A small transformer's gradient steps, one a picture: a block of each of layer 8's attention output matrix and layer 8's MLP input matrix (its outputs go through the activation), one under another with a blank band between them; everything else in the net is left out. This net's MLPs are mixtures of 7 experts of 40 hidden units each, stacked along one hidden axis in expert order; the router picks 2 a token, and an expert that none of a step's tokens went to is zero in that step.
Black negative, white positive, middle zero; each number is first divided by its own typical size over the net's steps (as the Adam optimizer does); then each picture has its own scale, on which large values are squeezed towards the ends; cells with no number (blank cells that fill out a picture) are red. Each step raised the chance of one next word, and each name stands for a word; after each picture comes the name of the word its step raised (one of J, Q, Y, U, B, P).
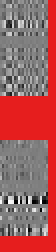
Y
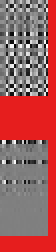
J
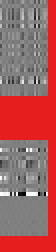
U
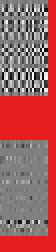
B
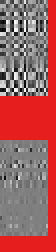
B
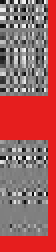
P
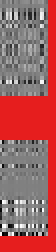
U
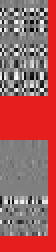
B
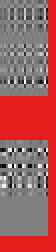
U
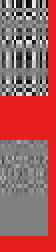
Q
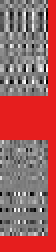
U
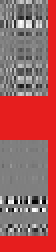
Y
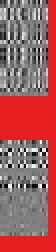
P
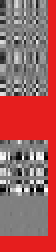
Q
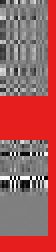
P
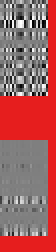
Y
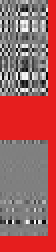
B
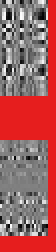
P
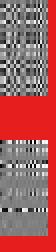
J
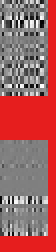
Y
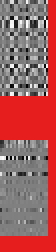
Y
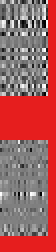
Y
